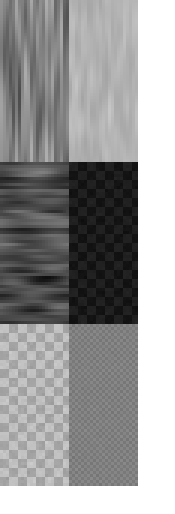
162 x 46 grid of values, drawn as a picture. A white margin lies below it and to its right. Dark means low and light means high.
The table splits into 3 rows of 2 panels. Panel 1,1: middling, streaked downward. Panel 1,2: high, streaked downward, faint in contrast. Panel 2,1: low, streaked across. Panel 2,2: very low, checkered, faint in contrast. Panel 3,1: high, checkered. Panel 3,2: middling, checkered, faint in contrast.
